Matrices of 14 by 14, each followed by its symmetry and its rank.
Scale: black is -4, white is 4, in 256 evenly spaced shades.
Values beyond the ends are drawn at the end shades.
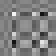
symmetric, rank one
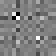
symmetric, rank two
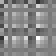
symmetric, rank one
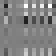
neither, rank one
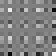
symmetric, rank one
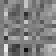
neither, rank two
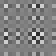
symmetric, rank one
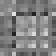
symmetric, rank two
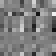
neither, rank two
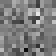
neither, rank three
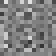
neither, rank three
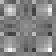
symmetric, rank two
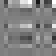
neither, rank one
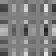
neither, rank one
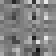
neither, rank two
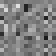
neither, rank three
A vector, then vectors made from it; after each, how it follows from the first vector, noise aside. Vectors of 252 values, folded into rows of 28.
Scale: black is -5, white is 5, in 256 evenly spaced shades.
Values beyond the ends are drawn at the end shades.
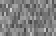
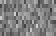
wrapped around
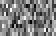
scaled up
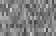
copied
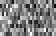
scaled up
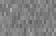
shrunk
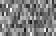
scaled up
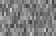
copied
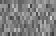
wrapped around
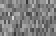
wrapped around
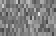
wrapped around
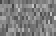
wrapped around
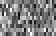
scaled up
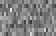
copied
